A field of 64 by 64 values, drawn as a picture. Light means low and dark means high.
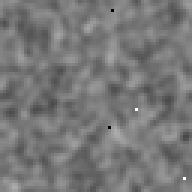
Neither half mirrors the other. No overall slope runs across the table. Four lone cells stand out: two far higher and two far lower than their neighbours. A few values lie far out on both sides of the bulk. The field is mottled with small blotches.
